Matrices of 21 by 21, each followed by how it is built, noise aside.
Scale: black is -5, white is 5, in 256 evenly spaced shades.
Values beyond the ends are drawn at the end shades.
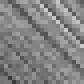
Toeplitz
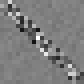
banded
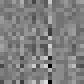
low rank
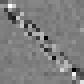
banded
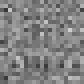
low rank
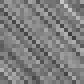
Toeplitz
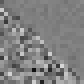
lower triangular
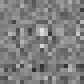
low rank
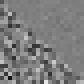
lower triangular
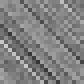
Toeplitz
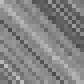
Toeplitz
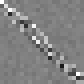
banded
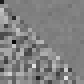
lower triangular
